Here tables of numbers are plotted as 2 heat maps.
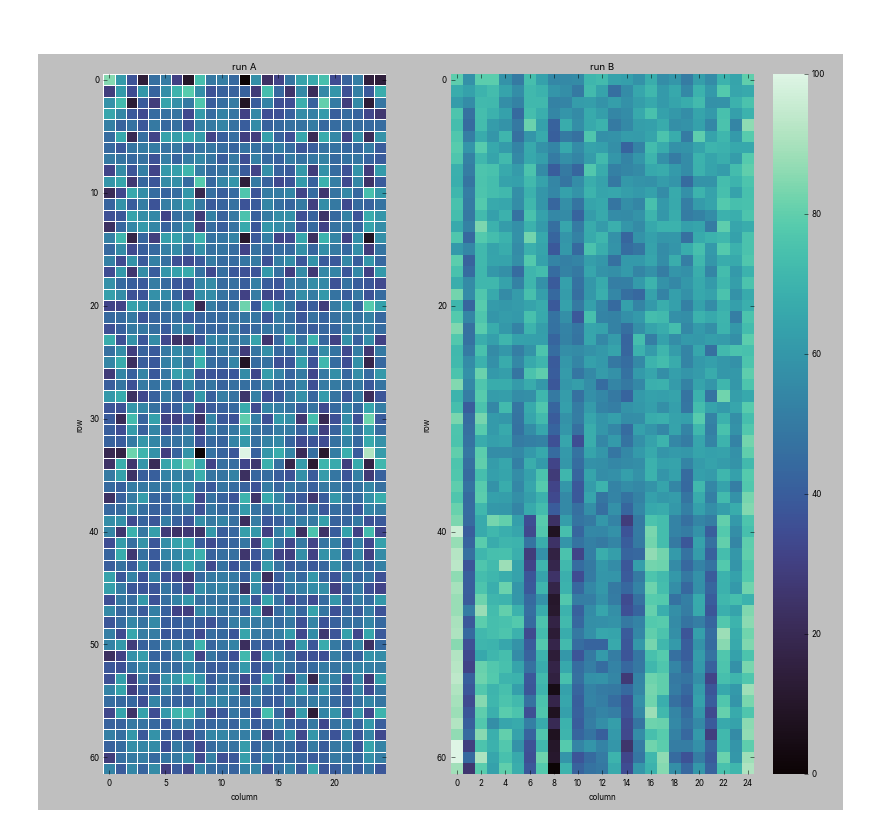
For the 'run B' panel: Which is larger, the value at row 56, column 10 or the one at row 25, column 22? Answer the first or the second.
the second
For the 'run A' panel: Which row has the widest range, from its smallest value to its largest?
33
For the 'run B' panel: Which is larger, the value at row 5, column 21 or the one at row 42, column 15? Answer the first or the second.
the first
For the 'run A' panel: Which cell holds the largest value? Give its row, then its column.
33, 12
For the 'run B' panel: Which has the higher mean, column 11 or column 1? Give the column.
11
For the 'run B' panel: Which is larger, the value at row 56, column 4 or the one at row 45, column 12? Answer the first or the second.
the first
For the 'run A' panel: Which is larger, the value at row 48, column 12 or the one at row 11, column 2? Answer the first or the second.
the first
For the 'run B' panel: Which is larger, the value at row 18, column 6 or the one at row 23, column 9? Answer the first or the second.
the first
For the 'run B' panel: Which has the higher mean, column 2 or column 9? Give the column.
2
